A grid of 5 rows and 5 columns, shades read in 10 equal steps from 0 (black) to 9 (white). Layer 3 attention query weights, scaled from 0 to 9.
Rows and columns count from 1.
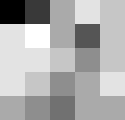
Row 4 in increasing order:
5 6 7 8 8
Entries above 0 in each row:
4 5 5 5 5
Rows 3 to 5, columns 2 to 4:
8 7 5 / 7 5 6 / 5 4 6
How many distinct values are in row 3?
3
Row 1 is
0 2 6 8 7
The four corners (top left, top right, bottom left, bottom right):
0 7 6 6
